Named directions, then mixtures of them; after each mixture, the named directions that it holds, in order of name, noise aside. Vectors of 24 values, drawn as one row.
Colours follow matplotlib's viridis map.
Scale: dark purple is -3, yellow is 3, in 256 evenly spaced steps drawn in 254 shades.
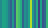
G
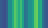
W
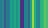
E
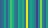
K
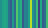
G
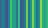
E, K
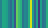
G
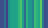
K, W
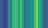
W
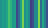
E, G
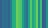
G, W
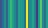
K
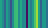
K, W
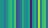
G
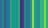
E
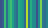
K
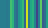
K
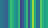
E, K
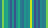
G, W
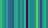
K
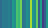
G, W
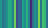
G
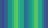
W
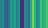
E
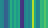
E
